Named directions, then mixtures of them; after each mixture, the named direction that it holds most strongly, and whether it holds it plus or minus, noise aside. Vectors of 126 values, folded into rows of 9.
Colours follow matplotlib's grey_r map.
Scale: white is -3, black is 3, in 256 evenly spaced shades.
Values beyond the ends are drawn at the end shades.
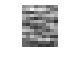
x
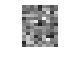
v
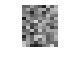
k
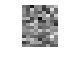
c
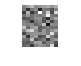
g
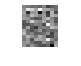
g, minus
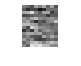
x, minus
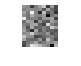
k, minus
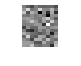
g, minus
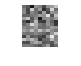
c, plus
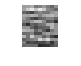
x, plus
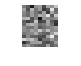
c, plus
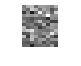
g, plus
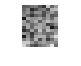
k, plus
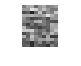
x, plus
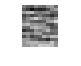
x, minus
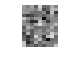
v, minus
